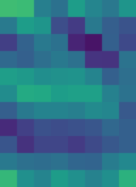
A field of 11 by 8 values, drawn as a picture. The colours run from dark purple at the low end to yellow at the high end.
Calmest part: centre. Stripes: horizontal, repeating 2 times. Average level on the scale: 40%.
